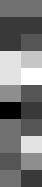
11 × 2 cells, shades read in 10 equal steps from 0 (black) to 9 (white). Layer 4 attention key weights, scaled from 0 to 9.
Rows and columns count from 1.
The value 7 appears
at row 4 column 2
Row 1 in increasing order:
4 4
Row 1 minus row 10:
1 -1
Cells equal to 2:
5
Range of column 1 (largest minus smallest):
8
